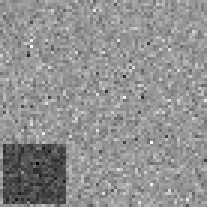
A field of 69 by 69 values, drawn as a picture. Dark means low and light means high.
Ninth with the lowest average: bottom left. Mirror symmetry: none. Odd patch: lower, in the bottom left. Histogram: skewed, a long tail of low values.
